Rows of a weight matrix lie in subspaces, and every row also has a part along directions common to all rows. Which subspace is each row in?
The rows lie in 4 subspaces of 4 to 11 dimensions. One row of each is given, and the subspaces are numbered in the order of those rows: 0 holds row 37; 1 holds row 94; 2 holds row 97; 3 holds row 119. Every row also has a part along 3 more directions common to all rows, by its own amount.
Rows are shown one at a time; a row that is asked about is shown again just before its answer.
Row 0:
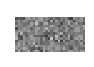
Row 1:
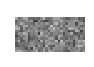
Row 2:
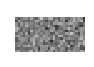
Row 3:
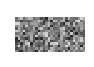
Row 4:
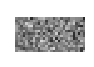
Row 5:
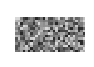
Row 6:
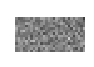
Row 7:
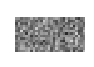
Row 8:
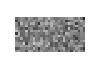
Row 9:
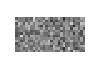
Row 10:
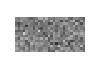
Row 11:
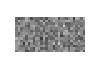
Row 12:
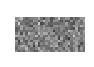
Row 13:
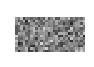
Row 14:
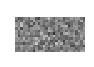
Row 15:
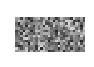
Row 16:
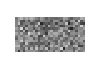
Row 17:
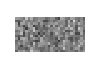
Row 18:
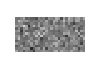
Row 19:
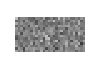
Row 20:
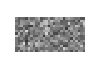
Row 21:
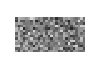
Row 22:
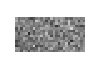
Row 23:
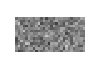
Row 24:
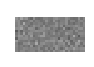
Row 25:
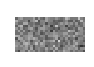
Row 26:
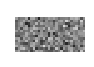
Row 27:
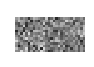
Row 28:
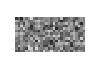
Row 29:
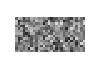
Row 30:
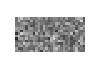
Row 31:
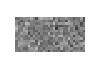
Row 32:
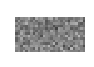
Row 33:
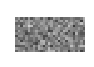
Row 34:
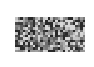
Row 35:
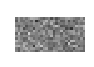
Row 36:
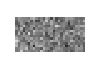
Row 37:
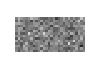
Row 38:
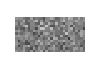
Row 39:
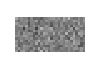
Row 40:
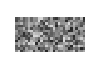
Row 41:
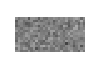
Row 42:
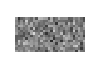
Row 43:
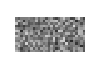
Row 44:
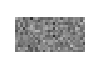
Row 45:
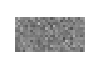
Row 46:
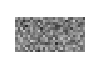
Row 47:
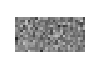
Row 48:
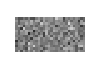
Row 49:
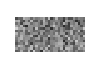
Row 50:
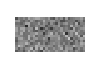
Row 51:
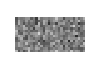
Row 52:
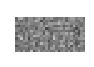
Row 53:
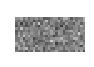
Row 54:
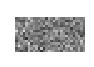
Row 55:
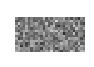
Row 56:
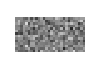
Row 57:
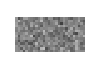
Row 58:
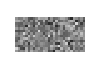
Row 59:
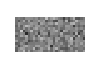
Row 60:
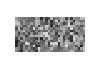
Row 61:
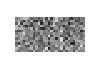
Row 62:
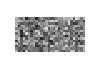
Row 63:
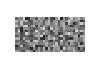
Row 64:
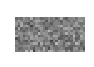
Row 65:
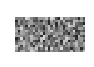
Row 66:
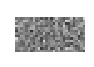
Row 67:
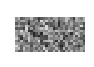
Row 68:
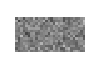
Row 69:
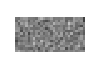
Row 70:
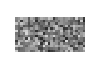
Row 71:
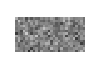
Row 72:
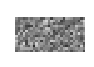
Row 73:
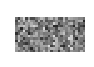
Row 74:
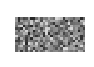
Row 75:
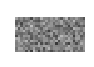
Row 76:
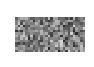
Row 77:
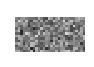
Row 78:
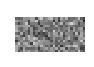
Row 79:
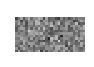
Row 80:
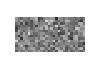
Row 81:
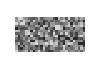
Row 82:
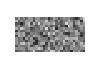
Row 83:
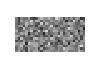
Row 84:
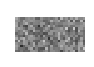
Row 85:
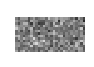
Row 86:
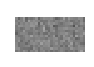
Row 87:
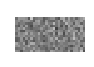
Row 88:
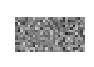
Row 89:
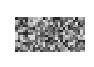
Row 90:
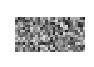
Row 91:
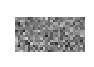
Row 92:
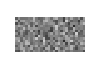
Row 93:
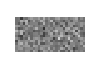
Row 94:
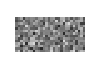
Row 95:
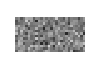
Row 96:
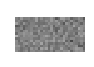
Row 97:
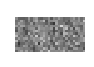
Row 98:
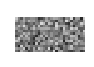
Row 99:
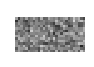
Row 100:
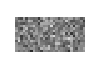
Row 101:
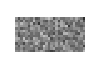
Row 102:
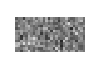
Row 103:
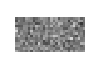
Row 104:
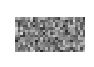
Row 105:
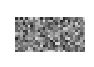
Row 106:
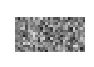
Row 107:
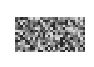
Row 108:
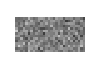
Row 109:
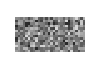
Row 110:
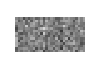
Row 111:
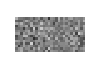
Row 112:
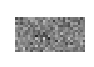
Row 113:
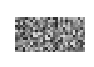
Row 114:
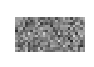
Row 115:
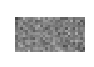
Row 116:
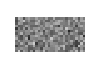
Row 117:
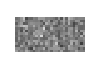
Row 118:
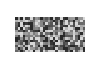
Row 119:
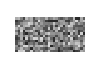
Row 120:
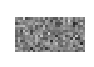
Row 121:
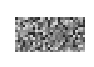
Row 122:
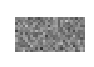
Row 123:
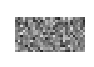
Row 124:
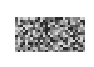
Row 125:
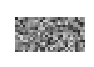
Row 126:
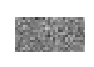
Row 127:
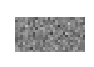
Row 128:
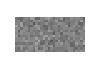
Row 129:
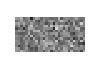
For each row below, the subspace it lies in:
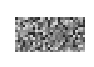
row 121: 1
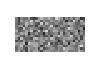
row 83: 0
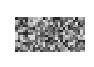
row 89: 1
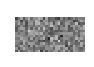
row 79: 1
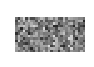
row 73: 3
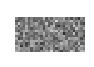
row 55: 1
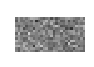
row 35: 0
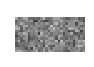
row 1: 1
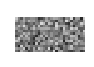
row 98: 1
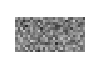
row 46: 2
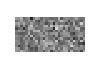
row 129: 2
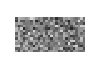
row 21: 0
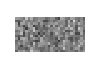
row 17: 3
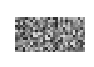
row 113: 1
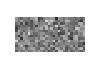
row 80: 3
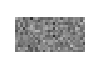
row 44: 2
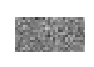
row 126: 3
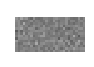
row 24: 1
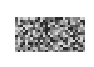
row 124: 0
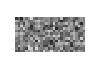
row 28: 2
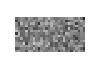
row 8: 0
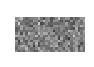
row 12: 3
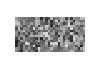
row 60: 0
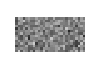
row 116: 1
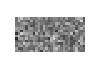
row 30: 1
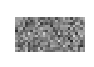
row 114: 0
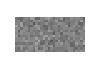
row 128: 2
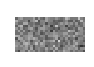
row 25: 1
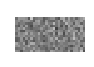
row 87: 2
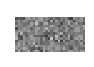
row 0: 1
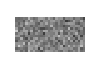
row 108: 0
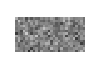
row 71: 3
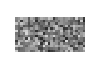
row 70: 2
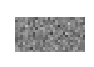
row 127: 1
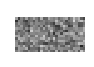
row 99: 2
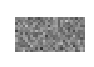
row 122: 1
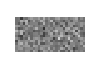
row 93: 1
